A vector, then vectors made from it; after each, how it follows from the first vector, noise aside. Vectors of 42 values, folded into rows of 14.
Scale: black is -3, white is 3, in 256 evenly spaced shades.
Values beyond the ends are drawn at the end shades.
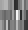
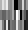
scaled up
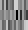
sign-scrambled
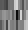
negated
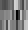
negated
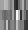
copied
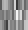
sign-scrambled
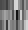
negated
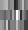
copied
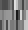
negated
